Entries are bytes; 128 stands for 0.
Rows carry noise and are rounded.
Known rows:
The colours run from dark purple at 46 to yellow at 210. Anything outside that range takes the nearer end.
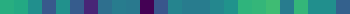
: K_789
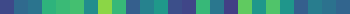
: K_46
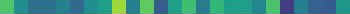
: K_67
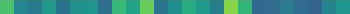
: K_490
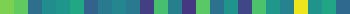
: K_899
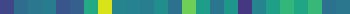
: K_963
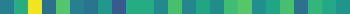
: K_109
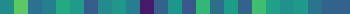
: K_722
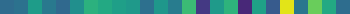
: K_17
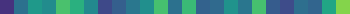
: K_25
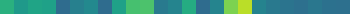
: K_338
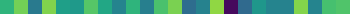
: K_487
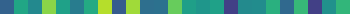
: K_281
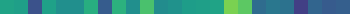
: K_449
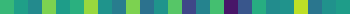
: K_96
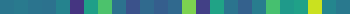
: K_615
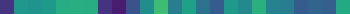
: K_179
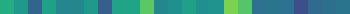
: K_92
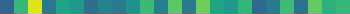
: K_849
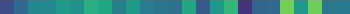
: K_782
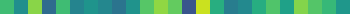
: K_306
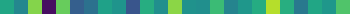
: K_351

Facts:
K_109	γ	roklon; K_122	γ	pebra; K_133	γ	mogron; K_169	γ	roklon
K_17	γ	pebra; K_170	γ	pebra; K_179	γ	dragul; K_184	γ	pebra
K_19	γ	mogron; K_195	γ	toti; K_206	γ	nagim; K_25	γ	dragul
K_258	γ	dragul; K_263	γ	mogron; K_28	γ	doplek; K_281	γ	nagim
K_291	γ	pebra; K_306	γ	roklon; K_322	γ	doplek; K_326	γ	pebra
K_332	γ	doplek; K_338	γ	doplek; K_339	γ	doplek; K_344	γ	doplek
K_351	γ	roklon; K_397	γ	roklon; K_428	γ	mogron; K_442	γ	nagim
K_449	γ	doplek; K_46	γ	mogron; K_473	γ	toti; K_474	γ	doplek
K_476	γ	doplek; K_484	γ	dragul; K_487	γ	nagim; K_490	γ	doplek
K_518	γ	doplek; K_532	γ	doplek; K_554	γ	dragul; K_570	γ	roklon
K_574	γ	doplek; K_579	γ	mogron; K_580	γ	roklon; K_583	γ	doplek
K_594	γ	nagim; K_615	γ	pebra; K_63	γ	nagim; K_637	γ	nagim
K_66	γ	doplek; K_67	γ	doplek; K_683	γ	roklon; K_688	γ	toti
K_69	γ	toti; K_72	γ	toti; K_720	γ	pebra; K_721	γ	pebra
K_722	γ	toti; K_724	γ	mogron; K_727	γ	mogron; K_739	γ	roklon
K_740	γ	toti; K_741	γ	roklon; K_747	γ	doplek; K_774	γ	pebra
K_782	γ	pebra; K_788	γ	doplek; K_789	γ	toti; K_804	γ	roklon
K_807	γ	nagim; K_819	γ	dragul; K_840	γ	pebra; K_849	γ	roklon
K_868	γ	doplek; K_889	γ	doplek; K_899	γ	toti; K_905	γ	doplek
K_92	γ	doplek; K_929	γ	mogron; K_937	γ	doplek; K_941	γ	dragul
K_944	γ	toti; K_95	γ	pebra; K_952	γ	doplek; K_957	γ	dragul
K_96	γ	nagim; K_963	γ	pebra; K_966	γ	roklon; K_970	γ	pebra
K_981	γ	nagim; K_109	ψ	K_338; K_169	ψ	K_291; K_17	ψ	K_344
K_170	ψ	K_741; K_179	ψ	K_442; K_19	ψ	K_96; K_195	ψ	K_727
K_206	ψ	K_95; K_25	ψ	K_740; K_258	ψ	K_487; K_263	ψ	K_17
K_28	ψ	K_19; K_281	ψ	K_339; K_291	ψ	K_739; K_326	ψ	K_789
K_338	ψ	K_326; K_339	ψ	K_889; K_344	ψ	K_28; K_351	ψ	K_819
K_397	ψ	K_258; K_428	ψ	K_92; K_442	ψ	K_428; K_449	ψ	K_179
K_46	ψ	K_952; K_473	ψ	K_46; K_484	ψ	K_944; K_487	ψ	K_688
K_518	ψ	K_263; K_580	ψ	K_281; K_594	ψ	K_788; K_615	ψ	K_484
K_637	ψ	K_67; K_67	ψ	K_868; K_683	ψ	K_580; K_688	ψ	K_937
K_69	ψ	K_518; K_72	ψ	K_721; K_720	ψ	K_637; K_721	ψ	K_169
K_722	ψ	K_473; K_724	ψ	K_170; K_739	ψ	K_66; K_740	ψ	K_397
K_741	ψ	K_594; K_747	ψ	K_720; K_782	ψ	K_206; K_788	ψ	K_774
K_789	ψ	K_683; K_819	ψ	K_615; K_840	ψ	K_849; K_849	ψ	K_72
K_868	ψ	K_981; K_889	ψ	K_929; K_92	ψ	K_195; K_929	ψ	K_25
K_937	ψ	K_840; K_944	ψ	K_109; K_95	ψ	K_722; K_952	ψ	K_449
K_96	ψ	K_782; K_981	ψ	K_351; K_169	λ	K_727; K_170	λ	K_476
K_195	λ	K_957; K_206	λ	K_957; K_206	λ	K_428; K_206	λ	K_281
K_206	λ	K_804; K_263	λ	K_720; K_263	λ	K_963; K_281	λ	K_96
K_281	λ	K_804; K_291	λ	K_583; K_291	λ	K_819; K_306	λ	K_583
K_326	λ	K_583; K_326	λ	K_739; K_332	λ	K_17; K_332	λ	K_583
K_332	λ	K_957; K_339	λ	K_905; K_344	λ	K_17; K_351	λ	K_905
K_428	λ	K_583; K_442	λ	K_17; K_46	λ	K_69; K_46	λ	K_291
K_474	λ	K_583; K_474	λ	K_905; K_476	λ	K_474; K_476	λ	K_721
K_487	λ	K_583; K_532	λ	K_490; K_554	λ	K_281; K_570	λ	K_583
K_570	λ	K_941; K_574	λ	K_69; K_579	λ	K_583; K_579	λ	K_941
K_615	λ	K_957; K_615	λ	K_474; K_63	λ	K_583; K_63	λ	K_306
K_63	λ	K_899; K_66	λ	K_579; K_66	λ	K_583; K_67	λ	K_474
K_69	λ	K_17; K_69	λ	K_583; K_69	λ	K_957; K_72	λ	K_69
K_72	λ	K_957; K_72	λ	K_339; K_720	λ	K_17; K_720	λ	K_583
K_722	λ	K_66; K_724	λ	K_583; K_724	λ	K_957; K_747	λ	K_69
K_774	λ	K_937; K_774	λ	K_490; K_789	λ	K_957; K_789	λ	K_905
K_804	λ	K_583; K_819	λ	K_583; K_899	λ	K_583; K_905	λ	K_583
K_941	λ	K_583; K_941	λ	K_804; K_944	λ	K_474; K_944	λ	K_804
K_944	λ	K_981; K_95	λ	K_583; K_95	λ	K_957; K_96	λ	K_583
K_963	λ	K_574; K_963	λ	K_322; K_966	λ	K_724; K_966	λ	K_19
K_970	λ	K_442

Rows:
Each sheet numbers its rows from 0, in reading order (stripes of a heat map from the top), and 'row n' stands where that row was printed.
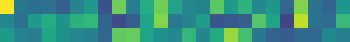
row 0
K_905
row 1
K_941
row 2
K_889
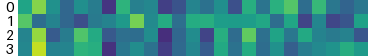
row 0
K_944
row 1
K_476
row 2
K_473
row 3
K_688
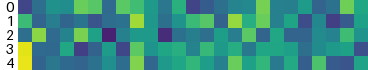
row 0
K_929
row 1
K_339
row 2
K_740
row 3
K_332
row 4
K_474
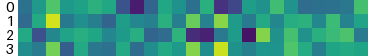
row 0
K_484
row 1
K_169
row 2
K_724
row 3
K_966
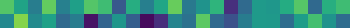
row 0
K_63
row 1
K_72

